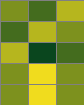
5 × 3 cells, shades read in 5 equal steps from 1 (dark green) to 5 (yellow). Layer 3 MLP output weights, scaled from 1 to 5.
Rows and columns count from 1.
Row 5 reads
3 5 3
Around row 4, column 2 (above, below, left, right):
1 5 3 3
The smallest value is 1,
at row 3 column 2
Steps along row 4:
up down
